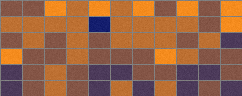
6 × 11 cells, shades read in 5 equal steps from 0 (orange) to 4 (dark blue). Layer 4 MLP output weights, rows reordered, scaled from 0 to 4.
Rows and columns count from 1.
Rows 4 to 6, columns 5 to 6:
2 2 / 3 3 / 3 1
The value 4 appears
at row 2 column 5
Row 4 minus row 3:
-2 1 0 0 0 1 1 -1 -1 1 -1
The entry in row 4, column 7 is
2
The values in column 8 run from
0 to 2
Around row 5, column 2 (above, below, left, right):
2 2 3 1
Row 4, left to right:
0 2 2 1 2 2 2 0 1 2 2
